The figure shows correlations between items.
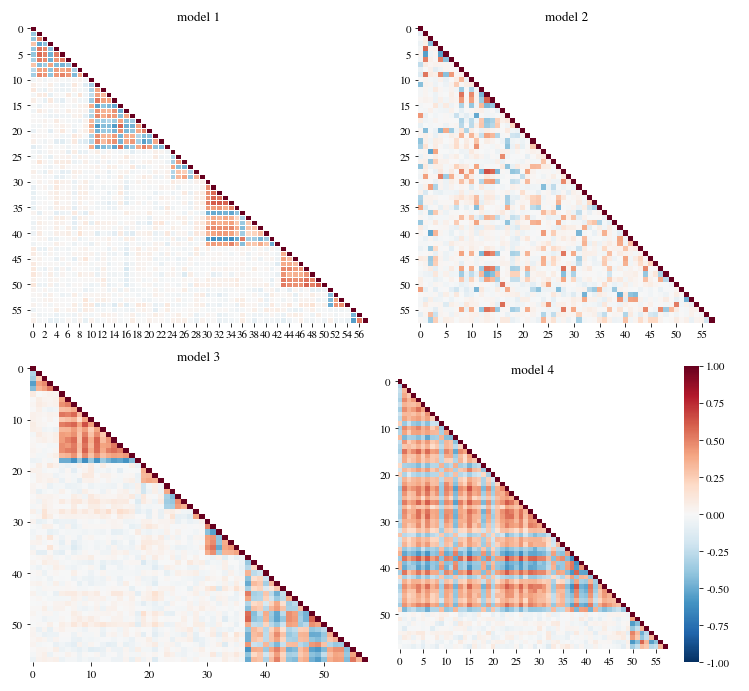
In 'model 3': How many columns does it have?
58
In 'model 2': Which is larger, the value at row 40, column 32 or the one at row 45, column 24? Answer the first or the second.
the second
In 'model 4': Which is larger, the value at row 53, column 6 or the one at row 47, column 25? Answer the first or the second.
the second
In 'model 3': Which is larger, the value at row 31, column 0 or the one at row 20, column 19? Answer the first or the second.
the second
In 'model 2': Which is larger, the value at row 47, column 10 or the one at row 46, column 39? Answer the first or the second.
the first
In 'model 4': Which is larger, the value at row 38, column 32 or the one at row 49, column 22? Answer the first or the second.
the first
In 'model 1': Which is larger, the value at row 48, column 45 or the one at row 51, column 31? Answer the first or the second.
the first
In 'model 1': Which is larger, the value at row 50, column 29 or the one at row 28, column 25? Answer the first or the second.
the second
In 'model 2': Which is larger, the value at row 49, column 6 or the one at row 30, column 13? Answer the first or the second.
the second
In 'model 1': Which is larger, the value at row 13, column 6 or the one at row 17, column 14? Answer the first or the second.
the second
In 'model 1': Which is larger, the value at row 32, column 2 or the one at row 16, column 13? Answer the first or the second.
the second
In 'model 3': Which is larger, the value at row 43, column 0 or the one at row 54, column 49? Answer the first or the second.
the second
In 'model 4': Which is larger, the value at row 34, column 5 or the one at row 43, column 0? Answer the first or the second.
the first
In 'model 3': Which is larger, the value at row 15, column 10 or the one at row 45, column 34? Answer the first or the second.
the first
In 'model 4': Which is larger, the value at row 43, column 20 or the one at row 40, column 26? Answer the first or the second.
the first
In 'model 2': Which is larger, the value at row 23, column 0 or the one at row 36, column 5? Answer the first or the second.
the second
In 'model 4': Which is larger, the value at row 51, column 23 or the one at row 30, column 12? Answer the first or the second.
the first
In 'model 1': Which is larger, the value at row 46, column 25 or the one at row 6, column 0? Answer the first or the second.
the first
